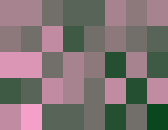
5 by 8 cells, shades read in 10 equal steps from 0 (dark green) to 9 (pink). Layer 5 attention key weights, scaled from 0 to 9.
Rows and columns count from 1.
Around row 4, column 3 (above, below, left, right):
4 3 3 6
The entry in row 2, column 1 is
5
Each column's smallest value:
2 3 3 2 3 1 1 0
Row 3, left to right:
8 8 4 6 5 1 6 2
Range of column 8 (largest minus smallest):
7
